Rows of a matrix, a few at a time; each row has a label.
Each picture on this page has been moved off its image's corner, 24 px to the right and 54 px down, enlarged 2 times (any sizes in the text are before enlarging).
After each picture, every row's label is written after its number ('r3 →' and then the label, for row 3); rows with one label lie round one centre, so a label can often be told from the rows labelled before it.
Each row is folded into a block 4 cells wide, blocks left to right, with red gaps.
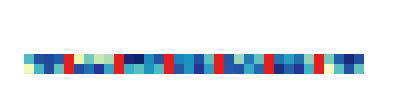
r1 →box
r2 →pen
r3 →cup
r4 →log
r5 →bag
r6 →log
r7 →box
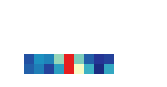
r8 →log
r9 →box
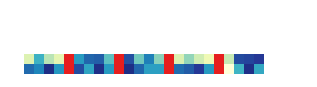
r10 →pen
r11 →log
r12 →bag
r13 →pen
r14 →box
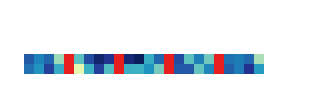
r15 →log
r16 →box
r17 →cup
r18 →bag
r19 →log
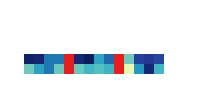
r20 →cup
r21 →cup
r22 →box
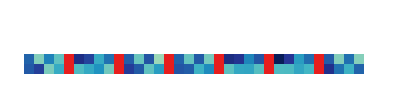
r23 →bag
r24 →cup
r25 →bag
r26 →bag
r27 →cup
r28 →cup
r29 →bag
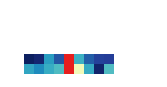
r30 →cup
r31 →box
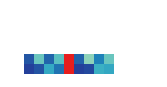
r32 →bag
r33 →bag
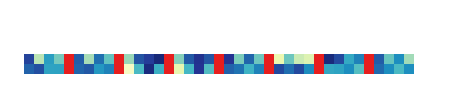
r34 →bag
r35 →bag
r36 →box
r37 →box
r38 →bag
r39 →pen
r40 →cup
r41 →bag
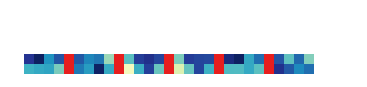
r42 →cup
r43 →log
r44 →box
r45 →box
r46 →cup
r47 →bag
